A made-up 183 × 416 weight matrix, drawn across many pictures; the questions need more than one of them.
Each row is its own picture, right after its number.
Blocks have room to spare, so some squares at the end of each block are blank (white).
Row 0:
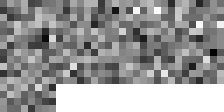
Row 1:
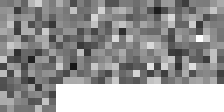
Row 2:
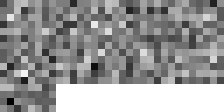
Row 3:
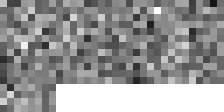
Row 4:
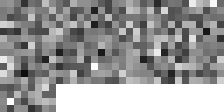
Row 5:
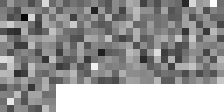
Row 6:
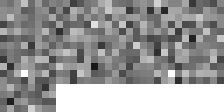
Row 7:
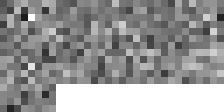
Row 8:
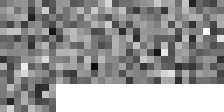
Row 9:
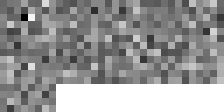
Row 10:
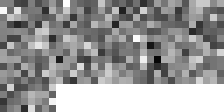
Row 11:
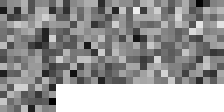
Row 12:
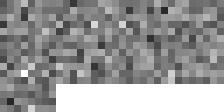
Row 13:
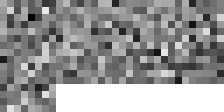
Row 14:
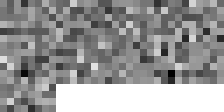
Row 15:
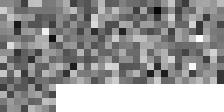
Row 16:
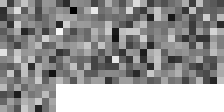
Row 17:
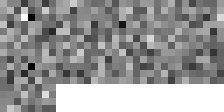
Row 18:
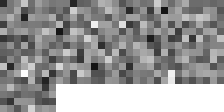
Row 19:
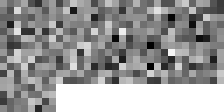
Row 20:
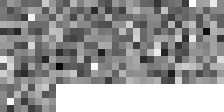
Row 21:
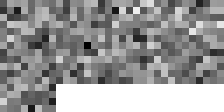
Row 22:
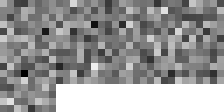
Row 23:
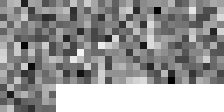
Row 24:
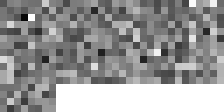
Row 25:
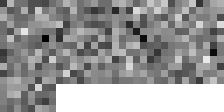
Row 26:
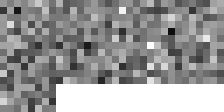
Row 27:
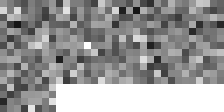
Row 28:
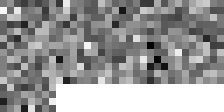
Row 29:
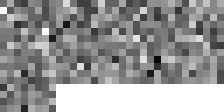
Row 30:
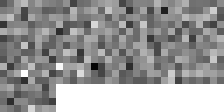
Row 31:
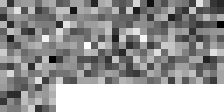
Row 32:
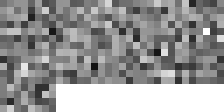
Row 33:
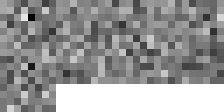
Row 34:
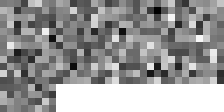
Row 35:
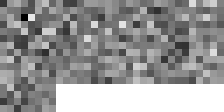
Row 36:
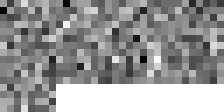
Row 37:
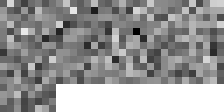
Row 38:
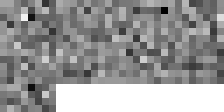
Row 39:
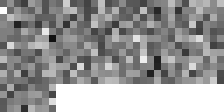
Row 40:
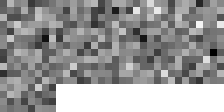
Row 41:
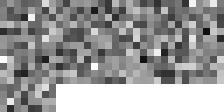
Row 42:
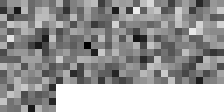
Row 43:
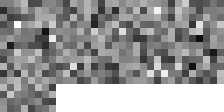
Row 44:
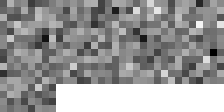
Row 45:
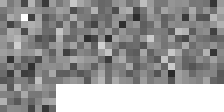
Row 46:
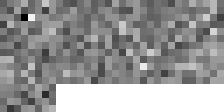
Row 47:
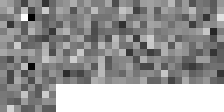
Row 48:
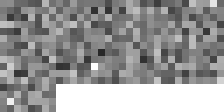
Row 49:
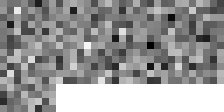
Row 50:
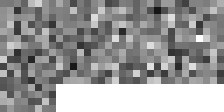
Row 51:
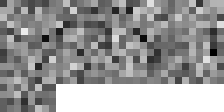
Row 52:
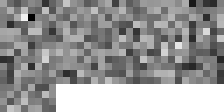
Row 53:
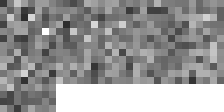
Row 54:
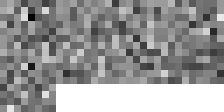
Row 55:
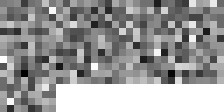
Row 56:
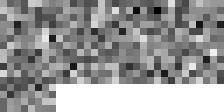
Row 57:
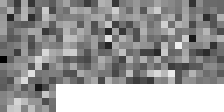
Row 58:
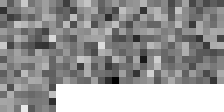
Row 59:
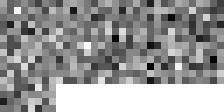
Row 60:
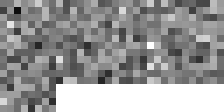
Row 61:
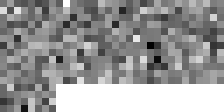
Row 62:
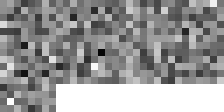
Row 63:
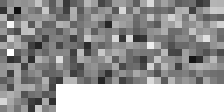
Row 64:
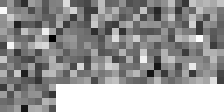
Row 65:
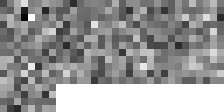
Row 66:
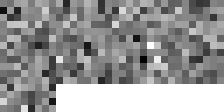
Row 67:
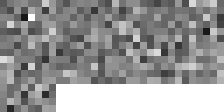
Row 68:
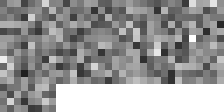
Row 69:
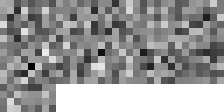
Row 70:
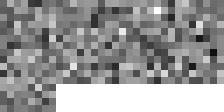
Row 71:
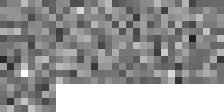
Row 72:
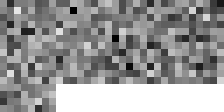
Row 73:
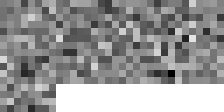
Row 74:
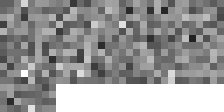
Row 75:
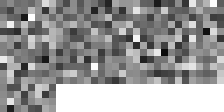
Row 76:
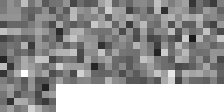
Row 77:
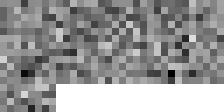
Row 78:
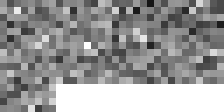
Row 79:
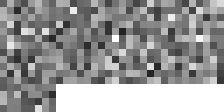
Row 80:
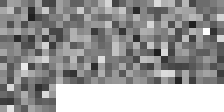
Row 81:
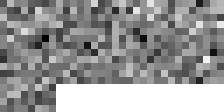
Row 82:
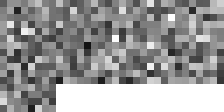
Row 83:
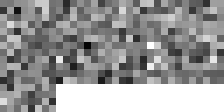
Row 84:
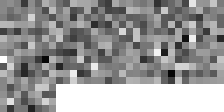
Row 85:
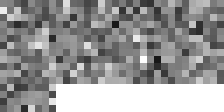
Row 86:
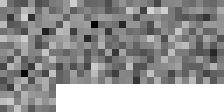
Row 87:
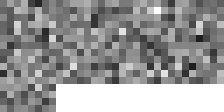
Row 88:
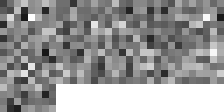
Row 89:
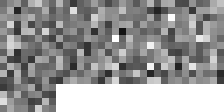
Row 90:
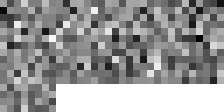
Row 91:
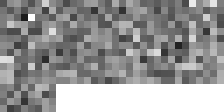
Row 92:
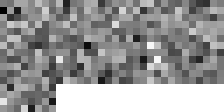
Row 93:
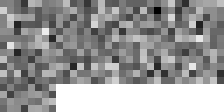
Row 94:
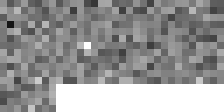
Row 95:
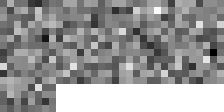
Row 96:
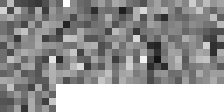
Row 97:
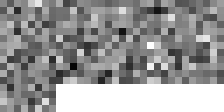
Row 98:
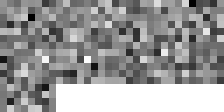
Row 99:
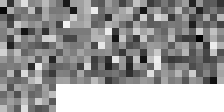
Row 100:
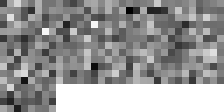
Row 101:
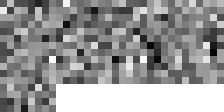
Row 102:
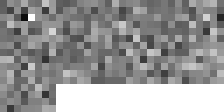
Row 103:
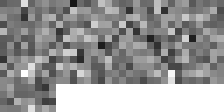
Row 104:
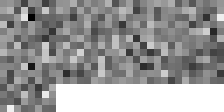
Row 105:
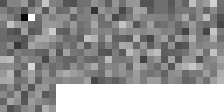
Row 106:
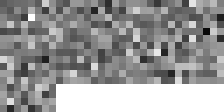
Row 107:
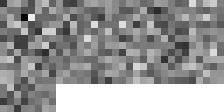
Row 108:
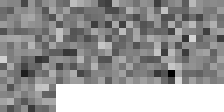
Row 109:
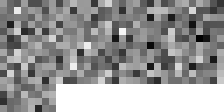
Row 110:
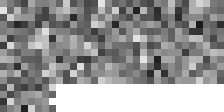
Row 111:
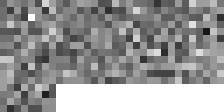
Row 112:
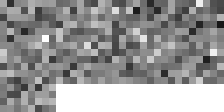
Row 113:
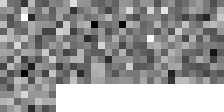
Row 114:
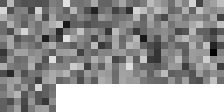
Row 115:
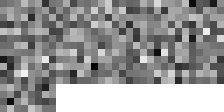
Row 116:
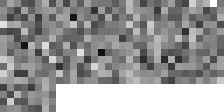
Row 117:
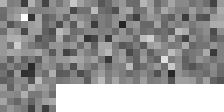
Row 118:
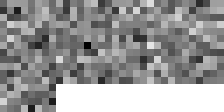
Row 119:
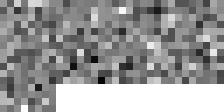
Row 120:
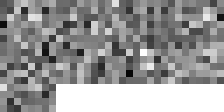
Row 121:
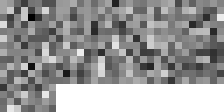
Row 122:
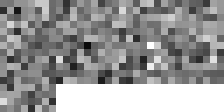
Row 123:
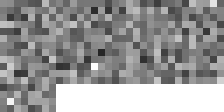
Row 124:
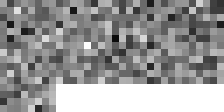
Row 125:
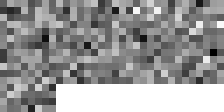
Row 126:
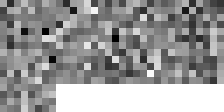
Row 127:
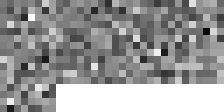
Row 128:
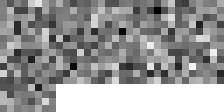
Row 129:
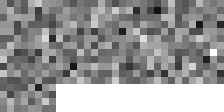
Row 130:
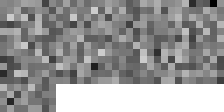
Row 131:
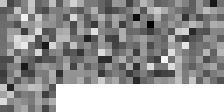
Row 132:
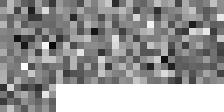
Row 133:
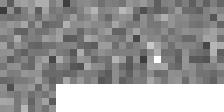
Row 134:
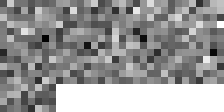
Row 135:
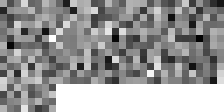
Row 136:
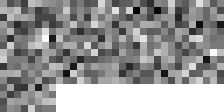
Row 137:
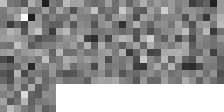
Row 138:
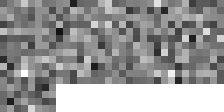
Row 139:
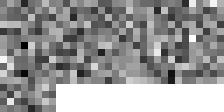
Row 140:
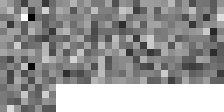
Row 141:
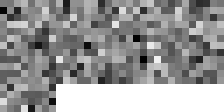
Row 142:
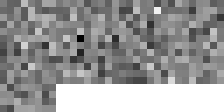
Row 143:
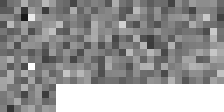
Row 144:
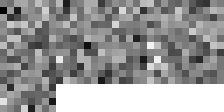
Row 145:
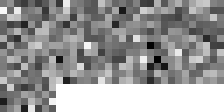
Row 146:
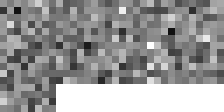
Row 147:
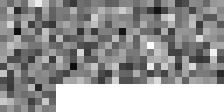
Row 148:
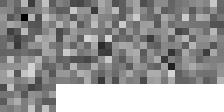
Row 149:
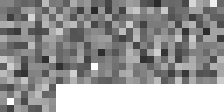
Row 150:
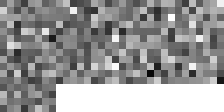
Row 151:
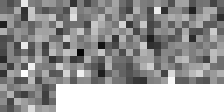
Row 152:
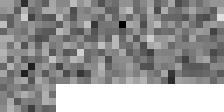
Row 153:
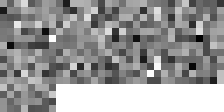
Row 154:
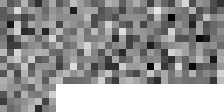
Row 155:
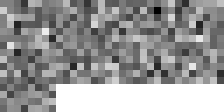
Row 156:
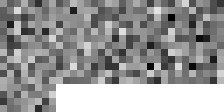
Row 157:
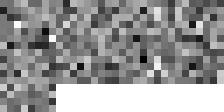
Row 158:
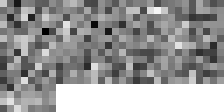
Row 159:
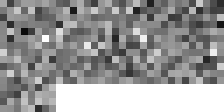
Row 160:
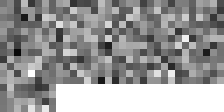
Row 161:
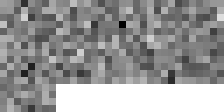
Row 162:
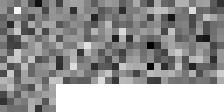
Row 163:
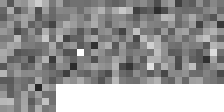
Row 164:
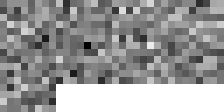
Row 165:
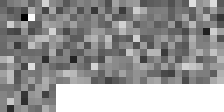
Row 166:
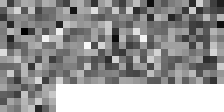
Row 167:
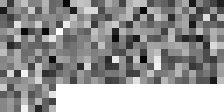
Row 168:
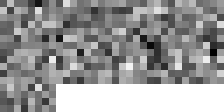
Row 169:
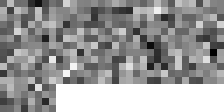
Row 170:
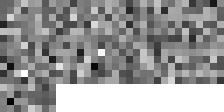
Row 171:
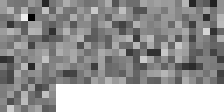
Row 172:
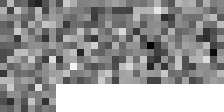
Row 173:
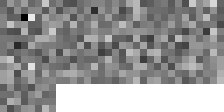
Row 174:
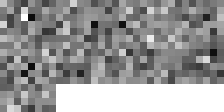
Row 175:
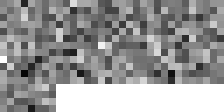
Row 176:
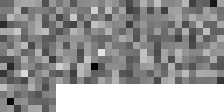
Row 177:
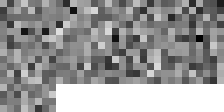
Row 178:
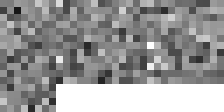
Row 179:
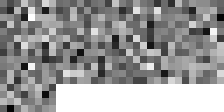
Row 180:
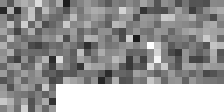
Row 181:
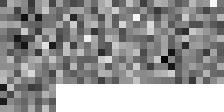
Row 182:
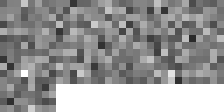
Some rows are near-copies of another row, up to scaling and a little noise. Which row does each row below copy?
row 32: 8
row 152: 161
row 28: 145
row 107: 35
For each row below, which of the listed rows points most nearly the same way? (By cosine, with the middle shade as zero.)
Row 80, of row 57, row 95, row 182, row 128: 182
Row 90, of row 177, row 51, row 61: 177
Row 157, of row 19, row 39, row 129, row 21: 21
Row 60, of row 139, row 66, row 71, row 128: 66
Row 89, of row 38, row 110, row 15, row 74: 15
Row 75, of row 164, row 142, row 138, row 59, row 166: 142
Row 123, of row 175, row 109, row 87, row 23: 175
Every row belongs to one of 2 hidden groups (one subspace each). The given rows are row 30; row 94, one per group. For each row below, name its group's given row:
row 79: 94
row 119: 94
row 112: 94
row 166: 94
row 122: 94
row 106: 30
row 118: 94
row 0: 94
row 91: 30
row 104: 30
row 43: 94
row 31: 94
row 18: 30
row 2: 30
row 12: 30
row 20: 30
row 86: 30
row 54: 30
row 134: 94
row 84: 30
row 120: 30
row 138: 30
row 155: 94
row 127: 30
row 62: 30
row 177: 94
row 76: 30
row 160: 30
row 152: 30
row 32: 30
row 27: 94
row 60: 94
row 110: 94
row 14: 30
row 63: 94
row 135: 94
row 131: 30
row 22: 30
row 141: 94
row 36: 94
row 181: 30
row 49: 94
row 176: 30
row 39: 94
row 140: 30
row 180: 94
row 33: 30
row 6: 30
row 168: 94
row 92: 94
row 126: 94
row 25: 94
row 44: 94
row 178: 94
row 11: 94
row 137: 30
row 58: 94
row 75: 30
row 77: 30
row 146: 94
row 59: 94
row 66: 94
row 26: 94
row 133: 94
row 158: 30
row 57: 30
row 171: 30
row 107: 30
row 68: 30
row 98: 30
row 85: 94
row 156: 94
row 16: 94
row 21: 94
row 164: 94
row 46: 30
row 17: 30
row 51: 94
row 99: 94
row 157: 94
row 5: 30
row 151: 30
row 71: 30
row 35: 30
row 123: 30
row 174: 30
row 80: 30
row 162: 94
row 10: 94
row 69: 30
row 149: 30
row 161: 30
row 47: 30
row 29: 94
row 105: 30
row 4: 30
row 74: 30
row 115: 30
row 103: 30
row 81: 94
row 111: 30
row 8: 30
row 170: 30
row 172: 94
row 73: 30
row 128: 94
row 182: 30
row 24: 30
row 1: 94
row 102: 30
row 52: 30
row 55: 30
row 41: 30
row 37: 94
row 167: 94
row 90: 94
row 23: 30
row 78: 94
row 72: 94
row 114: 94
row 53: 30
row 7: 30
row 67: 30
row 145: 94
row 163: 94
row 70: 94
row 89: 94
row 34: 94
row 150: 94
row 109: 94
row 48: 30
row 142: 30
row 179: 30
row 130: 30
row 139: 30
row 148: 30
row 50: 94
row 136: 94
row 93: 94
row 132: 30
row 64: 94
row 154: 94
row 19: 94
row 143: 30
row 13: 30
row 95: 94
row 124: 94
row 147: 94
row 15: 94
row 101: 94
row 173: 30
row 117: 30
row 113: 30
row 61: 94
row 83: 94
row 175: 30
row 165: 30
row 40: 94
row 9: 30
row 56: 94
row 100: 30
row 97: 94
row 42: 94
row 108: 30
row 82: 94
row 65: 30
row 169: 94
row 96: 94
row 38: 30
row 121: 30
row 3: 30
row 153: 94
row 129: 94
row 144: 94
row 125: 94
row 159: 94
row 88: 30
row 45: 30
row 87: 94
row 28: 94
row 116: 30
